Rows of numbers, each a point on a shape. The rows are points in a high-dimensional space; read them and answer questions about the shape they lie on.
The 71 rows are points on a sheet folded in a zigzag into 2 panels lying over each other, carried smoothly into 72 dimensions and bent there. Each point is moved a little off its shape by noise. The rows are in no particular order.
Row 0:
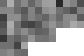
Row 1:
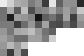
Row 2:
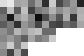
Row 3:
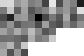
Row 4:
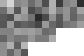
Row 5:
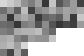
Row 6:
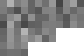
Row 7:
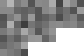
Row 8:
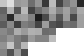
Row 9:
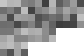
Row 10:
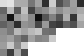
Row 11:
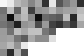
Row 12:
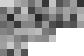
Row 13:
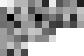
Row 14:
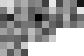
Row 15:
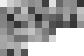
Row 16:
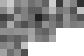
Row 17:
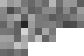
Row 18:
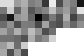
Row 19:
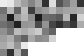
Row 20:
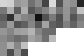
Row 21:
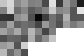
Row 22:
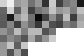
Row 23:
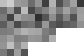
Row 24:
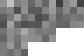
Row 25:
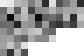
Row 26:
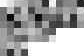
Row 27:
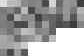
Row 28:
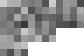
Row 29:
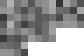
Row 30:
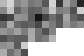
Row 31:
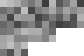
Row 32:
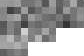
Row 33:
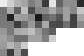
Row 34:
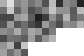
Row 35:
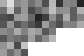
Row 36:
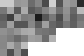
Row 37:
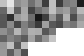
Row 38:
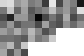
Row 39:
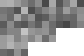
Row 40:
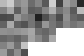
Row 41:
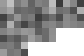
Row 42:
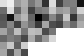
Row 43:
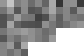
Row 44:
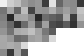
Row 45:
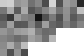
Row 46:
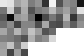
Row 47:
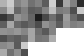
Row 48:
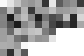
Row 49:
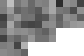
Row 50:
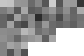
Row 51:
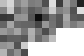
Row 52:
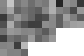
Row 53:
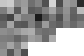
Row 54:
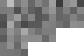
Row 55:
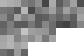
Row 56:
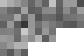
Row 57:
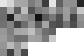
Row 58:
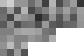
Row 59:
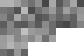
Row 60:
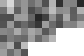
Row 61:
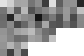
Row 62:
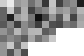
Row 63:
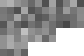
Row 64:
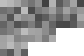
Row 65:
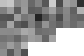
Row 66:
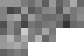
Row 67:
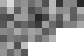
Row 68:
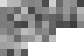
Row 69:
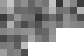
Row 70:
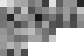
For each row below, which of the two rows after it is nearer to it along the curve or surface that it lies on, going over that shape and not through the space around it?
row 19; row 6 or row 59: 59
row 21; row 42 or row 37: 42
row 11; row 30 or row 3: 3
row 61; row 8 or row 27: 27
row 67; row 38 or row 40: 38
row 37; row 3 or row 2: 2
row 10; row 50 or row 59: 59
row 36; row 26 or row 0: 26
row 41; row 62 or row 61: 61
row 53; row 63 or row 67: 67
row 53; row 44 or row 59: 44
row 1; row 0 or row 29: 29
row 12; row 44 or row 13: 13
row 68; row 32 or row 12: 12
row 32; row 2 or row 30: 2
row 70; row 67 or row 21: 21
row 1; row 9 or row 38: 38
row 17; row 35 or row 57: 57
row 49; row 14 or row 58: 58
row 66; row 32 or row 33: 32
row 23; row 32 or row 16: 32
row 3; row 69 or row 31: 69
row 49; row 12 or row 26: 12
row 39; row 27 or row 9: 9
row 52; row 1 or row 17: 1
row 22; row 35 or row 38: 35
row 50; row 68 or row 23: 68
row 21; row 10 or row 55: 10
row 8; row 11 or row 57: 11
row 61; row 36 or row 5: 36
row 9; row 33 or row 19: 19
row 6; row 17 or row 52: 52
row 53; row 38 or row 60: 38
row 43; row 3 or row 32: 32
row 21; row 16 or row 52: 16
